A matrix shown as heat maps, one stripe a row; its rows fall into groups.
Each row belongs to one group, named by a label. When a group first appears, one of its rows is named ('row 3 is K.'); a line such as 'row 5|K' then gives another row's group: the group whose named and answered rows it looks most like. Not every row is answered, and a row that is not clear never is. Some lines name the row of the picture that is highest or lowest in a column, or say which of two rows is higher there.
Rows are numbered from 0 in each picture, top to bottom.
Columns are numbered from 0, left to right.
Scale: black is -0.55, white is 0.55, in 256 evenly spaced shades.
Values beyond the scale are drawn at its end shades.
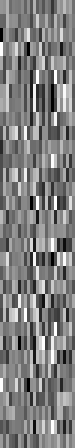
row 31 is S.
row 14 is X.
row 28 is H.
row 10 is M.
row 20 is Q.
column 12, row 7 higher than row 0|No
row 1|X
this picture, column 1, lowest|24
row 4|Q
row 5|X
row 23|X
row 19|X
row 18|H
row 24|Q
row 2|M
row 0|H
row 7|H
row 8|X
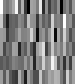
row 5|S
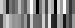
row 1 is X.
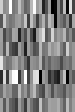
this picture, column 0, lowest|5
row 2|Q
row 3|S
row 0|H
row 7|S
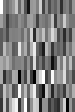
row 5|Q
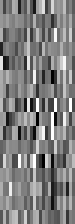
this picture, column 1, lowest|4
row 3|M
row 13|H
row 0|Q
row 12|H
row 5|H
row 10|X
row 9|Q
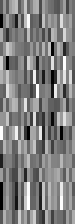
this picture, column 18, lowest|5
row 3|X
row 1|M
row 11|M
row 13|M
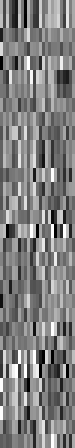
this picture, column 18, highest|18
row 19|Q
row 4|M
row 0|S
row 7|Q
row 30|Q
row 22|S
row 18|X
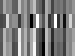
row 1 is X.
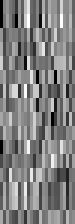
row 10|M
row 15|S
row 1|M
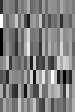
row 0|M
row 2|M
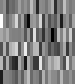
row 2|H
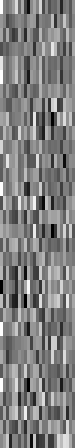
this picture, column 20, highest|20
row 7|X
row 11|X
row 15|S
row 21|S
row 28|Q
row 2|S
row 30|S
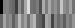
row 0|M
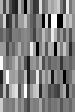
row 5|X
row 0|S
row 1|X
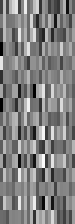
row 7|M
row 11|Q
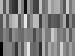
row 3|M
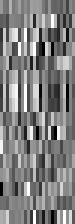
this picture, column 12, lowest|9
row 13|M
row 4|H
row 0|H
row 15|H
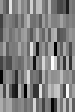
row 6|S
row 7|H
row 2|X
